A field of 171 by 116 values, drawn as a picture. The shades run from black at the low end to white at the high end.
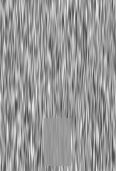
Neither half mirrors the other. Streaks run downward. The bottom middle is the calmest part. Overall the values sit about 60% of the way up the scale. An odd patch, calmer than its surroundings, sits in the bottom middle.
